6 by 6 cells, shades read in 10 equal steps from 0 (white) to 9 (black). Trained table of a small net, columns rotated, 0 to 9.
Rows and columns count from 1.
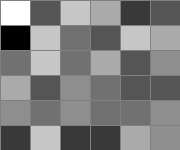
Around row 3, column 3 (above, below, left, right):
5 4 2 3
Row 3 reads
5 2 5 3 6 4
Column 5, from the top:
7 2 6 6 5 3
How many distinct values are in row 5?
2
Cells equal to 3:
5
